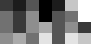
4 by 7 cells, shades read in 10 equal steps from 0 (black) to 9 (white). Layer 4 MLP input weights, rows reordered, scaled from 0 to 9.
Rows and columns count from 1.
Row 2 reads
4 2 5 0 3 4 9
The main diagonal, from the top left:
2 2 5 8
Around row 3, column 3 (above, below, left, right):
5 4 2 6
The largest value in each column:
5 6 5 8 3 8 9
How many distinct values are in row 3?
5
